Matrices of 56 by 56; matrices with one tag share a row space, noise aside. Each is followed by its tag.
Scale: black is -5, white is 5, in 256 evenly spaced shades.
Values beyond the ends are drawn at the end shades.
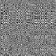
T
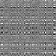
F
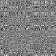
T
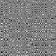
T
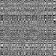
F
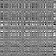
F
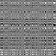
F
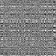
F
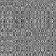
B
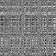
F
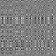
B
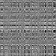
F
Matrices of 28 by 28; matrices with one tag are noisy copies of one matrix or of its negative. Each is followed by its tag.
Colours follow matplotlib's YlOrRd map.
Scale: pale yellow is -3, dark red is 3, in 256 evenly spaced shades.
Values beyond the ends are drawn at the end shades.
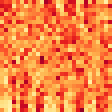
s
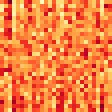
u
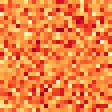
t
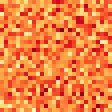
t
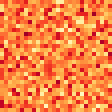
t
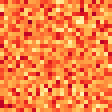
t
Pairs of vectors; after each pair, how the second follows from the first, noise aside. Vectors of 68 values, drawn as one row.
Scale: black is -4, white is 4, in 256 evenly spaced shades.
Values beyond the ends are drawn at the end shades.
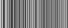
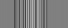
partly zeroed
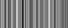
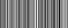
shuffled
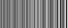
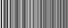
reversed
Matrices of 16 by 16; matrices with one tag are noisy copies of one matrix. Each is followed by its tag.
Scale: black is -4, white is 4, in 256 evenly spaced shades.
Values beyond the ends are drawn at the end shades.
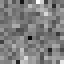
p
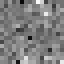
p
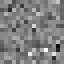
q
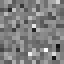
q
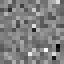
q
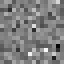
q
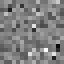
q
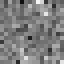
p
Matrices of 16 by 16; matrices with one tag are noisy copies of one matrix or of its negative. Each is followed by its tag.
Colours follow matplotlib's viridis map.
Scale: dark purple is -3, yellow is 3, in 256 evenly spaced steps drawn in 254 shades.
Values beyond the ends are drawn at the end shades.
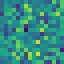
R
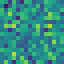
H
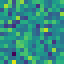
H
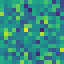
R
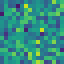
R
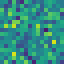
H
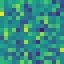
R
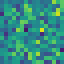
R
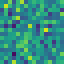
H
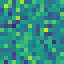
H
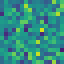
R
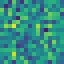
H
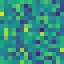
R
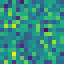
H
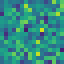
R
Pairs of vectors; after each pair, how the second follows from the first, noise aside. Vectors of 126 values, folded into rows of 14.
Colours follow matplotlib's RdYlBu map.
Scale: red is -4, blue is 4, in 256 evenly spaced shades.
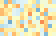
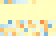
partly zeroed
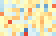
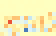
partly zeroed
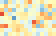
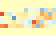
partly zeroed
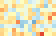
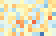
sign-scrambled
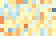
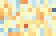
sign-scrambled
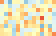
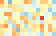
sign-scrambled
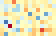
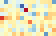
wrapped around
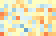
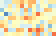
wrapped around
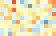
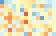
wrapped around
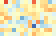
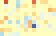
partly zeroed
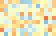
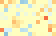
partly zeroed
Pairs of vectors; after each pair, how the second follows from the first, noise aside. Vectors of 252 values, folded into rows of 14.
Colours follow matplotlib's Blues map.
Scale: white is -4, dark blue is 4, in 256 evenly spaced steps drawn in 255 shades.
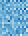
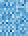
wrapped around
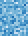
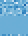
partly zeroed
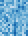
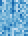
reversed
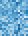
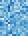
reversed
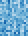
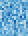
wrapped around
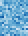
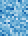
wrapped around
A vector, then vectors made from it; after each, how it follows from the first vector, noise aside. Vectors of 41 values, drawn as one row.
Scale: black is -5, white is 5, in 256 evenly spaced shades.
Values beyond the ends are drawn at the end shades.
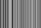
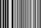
scaled up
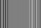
partly zeroed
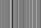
partly zeroed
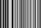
scaled up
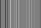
partly zeroed
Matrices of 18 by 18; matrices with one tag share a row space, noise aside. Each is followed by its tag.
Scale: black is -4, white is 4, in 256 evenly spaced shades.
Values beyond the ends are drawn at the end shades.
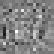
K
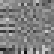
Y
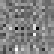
K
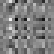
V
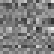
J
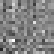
V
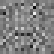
K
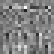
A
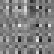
A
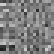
Y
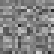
J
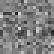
J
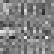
Y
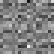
J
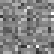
J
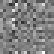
V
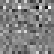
A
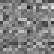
J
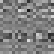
J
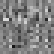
A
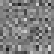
A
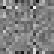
K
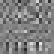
A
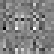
K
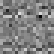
J
